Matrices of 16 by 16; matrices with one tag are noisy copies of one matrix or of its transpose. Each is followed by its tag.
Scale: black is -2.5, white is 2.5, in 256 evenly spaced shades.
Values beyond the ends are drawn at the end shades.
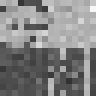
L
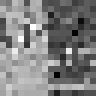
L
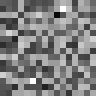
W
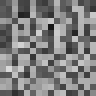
W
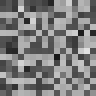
W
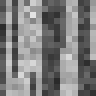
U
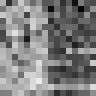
L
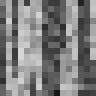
U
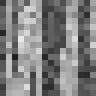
U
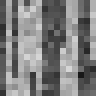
U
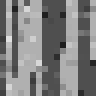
U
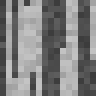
U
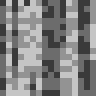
U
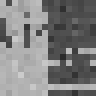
L
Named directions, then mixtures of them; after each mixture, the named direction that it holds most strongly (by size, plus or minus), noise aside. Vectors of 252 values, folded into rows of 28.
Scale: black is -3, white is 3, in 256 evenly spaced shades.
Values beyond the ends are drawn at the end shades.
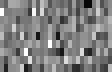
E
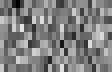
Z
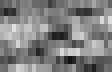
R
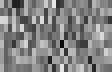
Z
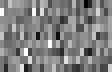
E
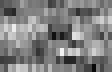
R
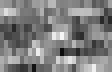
R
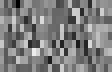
Z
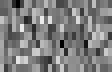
Z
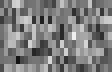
Z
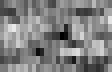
R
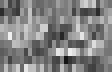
R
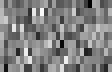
E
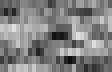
R
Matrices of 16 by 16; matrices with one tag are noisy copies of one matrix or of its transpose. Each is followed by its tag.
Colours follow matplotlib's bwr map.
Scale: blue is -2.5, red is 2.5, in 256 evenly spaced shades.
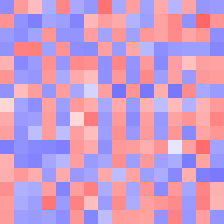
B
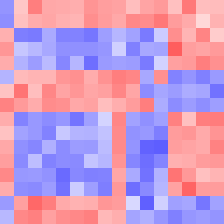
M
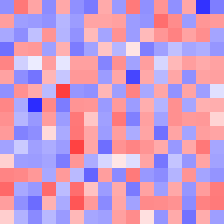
B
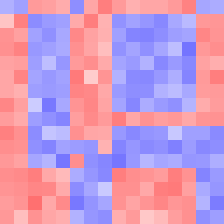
M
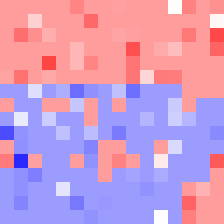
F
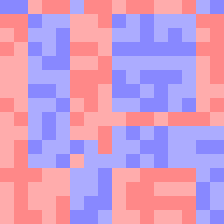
M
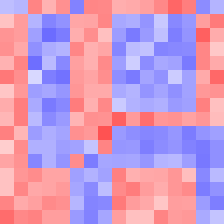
M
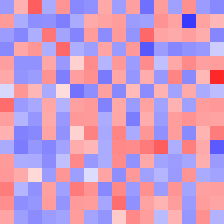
B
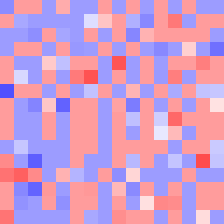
B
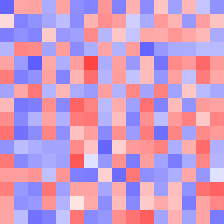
B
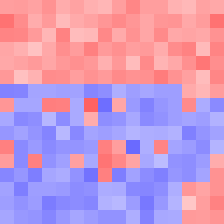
F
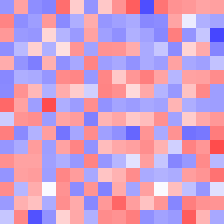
B
